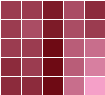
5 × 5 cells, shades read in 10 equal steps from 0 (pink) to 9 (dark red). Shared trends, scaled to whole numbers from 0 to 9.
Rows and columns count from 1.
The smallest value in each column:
6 5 8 3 0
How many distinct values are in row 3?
4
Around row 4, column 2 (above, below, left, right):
6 7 7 9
